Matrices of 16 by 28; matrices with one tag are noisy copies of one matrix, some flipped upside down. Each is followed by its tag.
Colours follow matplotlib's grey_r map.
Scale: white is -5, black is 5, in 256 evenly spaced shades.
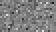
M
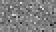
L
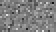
M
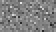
L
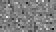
M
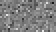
M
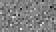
L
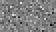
L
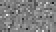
M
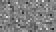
M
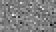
L
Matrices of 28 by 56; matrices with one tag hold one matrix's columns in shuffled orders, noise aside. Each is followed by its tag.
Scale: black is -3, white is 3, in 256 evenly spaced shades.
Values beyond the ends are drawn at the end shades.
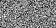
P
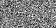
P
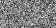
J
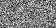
J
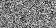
J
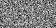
J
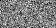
J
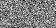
J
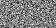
J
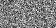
J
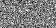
J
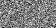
J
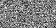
P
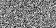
P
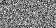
J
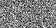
P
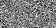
P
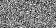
J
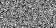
J
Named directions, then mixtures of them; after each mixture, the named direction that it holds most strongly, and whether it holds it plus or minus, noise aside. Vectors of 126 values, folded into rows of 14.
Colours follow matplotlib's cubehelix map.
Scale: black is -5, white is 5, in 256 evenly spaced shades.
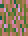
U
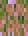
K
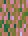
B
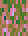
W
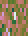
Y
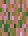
B, plus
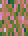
K, minus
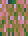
K, minus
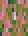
Y, plus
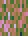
B, minus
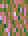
U, minus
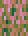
W, minus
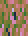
Y, minus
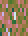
Y, plus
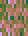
K, plus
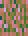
U, plus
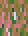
Y, plus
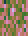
W, plus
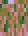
K, plus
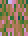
K, plus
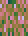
K, minus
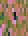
Y, minus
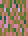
U, plus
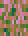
W, minus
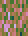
B, minus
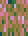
K, minus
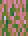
W, minus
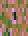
Y, minus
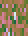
Y, plus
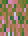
K, plus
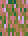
K, minus
